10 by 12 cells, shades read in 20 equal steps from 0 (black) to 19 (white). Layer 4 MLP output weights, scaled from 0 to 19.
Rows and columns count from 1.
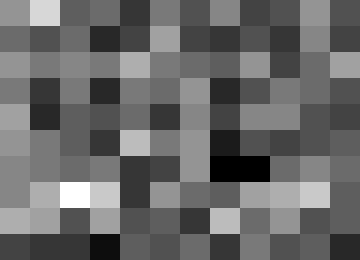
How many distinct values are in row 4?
6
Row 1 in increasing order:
4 5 6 6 6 7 8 9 10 11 11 16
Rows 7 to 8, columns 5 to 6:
4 5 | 4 11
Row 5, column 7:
10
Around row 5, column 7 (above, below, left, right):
11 11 4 5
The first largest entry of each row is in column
2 6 5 7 1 5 7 3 8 9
